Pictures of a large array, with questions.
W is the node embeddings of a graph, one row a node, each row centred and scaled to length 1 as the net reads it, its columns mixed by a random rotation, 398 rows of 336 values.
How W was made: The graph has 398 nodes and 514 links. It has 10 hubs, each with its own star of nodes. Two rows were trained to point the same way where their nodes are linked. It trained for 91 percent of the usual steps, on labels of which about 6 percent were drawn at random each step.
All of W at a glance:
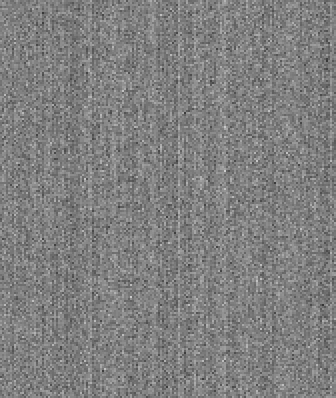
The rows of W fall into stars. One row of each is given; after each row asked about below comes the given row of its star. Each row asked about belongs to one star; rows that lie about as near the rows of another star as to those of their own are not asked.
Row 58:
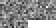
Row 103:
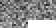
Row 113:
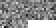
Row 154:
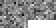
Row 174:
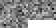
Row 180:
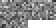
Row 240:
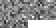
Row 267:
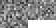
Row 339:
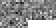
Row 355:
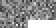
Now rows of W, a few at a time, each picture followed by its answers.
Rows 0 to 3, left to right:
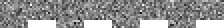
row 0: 240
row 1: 58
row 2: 154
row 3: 180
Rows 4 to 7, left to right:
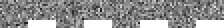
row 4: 103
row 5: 339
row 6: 113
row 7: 174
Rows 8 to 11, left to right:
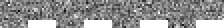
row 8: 113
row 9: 103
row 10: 174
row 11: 180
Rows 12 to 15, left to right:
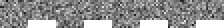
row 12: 355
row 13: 58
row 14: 154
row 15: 154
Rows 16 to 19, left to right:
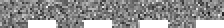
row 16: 58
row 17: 58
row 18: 339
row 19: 154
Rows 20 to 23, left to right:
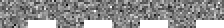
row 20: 180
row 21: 103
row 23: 355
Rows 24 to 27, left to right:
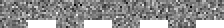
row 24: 103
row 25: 180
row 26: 154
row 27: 355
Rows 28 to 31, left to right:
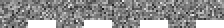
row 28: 113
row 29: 103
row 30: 339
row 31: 58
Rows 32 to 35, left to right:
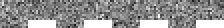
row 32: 267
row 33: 267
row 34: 180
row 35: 113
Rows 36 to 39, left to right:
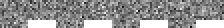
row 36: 154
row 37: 339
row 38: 58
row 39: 113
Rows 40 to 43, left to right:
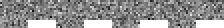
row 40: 103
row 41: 180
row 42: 113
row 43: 58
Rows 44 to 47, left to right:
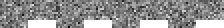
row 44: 267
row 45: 355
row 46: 174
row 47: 103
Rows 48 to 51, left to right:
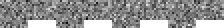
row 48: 174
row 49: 174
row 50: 339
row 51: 174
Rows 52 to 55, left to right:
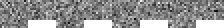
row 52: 154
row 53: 339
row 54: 339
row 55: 355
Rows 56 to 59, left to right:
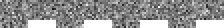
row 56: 174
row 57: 154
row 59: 103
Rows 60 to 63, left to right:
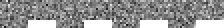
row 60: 113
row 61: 240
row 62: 339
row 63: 180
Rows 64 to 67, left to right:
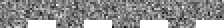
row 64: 113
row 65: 180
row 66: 355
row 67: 113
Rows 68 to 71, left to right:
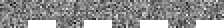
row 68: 58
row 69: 180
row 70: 58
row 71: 180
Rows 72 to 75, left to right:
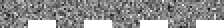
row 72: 154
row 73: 154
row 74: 103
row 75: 355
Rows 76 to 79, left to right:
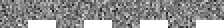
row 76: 154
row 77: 267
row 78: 154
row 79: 355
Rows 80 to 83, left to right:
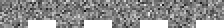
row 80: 103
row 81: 103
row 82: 103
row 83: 267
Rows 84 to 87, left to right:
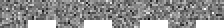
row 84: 103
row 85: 339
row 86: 267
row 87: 180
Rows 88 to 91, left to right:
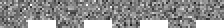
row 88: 240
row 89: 240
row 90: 103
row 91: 113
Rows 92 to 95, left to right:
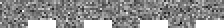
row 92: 174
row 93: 355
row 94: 113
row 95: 339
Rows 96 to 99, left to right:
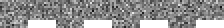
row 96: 103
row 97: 154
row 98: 355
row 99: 180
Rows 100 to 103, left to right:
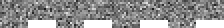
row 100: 339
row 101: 180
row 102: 355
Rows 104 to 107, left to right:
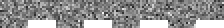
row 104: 154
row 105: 240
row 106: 180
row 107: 180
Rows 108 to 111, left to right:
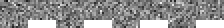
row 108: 355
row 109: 58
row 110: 267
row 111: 355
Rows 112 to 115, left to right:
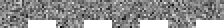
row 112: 113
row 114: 113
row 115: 103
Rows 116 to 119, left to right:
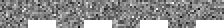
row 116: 174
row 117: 58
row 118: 355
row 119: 58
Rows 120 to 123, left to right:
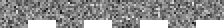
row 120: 267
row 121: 154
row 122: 355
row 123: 103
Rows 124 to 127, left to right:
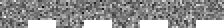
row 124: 58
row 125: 103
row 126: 339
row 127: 103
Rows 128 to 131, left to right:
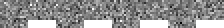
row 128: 240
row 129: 180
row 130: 267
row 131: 339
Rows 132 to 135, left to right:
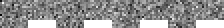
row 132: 339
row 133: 58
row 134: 180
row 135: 267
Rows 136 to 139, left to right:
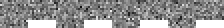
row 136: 103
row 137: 103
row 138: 174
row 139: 113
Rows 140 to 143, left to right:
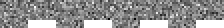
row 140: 180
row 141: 240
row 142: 113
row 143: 267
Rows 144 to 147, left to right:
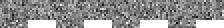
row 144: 113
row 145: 355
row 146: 154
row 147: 113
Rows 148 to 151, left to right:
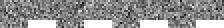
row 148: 154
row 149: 58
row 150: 174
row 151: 180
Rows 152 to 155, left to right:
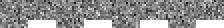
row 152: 174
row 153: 174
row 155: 180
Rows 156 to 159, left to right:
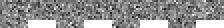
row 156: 267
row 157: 154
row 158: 174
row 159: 58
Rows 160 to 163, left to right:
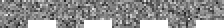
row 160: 180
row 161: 103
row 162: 103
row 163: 174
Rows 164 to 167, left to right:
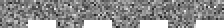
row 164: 154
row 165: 113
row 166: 113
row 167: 58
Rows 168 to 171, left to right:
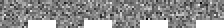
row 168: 103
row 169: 154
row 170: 240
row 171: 267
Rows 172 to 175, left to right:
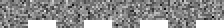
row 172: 58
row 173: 267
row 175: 58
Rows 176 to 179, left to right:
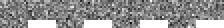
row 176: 154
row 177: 113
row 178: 180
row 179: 180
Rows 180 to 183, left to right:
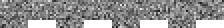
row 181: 113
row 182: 240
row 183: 267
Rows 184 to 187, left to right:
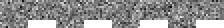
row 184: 113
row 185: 240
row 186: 339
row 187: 355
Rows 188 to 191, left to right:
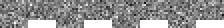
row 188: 154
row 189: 240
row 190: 267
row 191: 154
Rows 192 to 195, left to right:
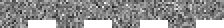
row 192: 339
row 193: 58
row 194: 355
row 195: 240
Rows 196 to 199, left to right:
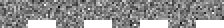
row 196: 154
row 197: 267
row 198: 103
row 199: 339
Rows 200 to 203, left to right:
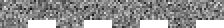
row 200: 103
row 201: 339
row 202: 267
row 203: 58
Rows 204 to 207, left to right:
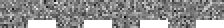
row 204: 180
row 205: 240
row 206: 180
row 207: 180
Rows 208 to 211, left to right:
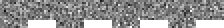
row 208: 154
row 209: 240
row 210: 267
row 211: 174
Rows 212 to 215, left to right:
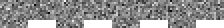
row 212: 267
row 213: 240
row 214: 267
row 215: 355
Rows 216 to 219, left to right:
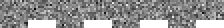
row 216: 103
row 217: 240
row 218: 339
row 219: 154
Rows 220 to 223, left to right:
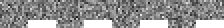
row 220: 339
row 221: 174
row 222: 180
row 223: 113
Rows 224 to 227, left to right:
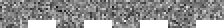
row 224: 103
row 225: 355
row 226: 339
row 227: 267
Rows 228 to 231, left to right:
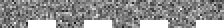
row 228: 154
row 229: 180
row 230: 174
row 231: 240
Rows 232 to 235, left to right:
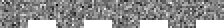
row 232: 180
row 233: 174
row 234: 113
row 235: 355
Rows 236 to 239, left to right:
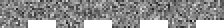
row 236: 154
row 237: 154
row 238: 355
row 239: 355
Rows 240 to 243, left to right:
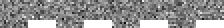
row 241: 113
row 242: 339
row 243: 58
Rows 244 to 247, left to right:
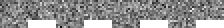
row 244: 154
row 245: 174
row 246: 240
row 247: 174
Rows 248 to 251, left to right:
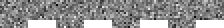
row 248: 267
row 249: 58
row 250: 180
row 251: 113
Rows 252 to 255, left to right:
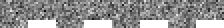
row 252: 339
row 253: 113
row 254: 58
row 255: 355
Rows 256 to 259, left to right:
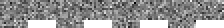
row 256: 58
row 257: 103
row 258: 58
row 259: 154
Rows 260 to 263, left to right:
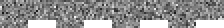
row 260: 154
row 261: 103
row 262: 113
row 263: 103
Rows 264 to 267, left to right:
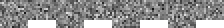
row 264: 355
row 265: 154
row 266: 355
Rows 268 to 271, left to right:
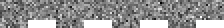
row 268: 339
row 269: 267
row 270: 174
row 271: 240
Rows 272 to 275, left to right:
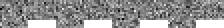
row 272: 339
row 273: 103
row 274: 113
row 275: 339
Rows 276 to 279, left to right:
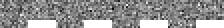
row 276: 180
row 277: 174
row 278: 355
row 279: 240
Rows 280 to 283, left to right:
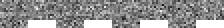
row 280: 180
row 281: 180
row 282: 113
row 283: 355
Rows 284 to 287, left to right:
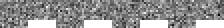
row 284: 339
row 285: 267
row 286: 58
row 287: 180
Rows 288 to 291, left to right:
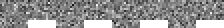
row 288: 355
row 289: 267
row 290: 113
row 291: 180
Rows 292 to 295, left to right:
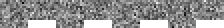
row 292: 58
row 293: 103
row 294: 113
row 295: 174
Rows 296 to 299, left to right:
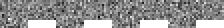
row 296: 355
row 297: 103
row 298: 103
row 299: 339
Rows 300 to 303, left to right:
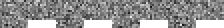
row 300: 154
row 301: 113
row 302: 103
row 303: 267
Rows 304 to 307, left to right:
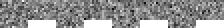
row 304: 339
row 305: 339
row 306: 267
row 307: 154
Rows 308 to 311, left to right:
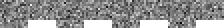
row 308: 154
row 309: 113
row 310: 180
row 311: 339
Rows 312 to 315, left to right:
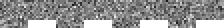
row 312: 355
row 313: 267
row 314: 180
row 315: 339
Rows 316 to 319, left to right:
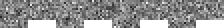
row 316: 240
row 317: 113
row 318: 355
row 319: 103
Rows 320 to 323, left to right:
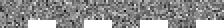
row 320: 355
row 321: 355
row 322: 180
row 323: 355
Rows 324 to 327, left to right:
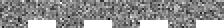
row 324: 267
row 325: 240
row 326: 103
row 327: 240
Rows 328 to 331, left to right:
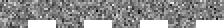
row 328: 355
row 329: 355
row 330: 103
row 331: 58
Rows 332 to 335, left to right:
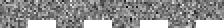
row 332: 174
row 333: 355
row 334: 267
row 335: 103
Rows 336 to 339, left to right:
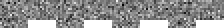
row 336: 113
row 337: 113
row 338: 103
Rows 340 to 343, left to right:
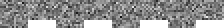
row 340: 58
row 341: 267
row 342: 240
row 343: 180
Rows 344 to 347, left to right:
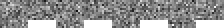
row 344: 240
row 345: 174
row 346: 339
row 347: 58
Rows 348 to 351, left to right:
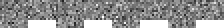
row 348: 339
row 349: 355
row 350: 113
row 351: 174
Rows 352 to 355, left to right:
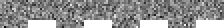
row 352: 113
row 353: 103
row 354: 267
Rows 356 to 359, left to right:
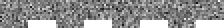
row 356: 240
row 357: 103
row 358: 58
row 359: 174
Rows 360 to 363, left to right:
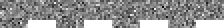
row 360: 180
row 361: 180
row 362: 174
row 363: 103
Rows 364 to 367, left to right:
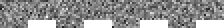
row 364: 355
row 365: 267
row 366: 339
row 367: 174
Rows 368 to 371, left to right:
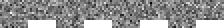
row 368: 58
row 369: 267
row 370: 154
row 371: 58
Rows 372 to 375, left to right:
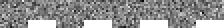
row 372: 267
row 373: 103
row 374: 355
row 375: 154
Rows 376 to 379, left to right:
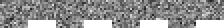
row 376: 113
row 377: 113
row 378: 103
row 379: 103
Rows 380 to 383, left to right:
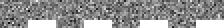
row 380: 113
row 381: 174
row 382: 180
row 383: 154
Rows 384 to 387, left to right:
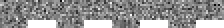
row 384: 174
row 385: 174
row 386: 103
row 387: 103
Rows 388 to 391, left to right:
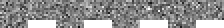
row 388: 58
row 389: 58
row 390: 180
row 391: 154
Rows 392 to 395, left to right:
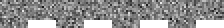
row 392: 113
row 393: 113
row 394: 267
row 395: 240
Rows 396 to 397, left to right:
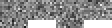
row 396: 339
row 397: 174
